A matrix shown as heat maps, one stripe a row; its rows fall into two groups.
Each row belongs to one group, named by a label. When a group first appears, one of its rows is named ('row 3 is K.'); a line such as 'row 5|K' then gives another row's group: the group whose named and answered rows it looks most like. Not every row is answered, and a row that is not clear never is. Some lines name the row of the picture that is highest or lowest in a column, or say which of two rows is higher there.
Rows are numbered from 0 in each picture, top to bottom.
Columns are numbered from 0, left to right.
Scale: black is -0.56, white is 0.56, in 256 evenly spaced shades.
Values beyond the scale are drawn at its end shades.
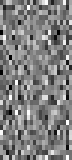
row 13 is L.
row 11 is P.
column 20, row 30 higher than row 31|Yes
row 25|L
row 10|L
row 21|P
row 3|P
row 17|P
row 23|P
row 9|P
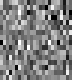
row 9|P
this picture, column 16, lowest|0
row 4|L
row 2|L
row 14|P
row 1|P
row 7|L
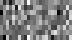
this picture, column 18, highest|6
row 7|P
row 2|L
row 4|P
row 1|P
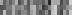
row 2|L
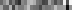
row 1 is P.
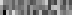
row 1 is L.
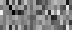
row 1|P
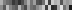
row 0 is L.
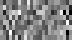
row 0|P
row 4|P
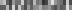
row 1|P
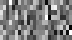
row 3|L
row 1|L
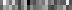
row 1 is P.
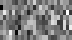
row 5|L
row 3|L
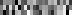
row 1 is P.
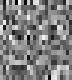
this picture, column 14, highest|7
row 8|L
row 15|L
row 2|P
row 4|L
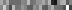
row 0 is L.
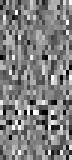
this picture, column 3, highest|14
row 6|P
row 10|P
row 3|L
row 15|L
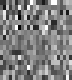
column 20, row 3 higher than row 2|Yes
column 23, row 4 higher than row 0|No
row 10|L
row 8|L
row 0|L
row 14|P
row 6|L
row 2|L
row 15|P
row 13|P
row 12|L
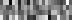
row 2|L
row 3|L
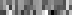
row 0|P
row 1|P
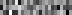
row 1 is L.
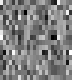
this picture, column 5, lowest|2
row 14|P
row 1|L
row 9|P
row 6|L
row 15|P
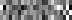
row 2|L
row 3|P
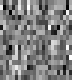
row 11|L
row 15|P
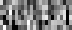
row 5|L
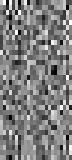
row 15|P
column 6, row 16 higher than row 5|Yes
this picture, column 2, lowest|0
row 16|P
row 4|L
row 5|P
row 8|L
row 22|L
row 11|L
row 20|L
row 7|P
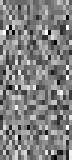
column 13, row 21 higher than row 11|Yes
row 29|P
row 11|L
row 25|P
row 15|P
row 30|L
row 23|L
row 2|P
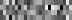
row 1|L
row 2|L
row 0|P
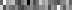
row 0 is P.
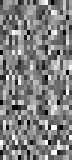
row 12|L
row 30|L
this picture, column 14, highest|0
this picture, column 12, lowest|13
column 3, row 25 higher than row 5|Yes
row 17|P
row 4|P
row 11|L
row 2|L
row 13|L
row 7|P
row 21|L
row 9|P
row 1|L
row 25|L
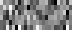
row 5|P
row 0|L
